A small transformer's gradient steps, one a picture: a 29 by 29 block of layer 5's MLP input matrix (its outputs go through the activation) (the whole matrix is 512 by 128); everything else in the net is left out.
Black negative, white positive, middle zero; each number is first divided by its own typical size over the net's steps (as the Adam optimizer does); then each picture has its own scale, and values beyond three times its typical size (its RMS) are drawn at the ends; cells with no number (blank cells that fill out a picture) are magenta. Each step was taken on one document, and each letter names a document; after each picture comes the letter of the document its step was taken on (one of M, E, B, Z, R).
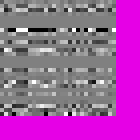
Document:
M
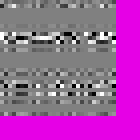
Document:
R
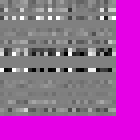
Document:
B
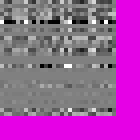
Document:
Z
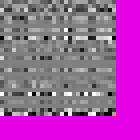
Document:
Z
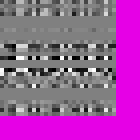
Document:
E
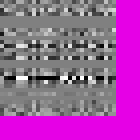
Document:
E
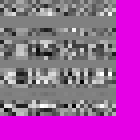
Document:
E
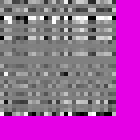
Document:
Z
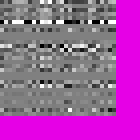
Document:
Z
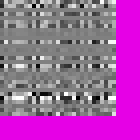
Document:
R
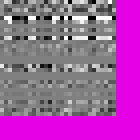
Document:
Z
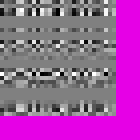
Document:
E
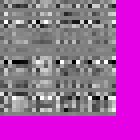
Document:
R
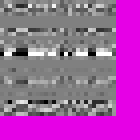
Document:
M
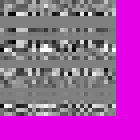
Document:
E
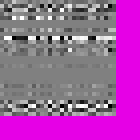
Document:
Z
